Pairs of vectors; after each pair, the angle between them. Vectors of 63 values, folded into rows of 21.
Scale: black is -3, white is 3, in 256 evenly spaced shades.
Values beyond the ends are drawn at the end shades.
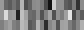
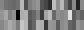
nearly parallel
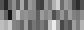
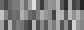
partly aligned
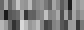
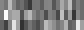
nearly opposite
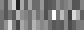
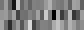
nearly opposite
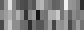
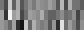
orthogonal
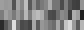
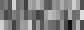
nearly opposite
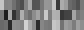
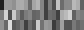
nearly opposite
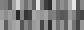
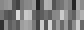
nearly opposite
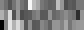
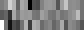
nearly opposite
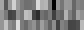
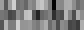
nearly parallel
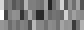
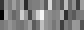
nearly opposite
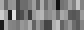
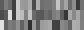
nearly opposite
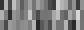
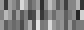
partly opposed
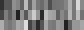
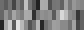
orthogonal
